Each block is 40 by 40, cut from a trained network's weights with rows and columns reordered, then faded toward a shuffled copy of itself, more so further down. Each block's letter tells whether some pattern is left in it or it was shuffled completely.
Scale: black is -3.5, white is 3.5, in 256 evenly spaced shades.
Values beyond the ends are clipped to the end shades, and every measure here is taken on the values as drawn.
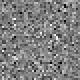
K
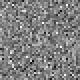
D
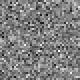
D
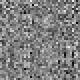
K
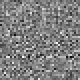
K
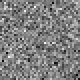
D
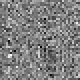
K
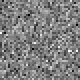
D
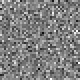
D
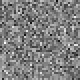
D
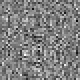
K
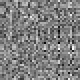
K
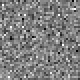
D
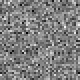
K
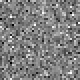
D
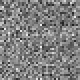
K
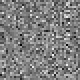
K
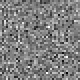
K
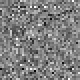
K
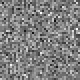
D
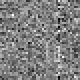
K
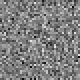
K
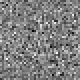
D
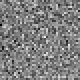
D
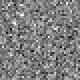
D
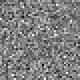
D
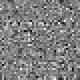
K
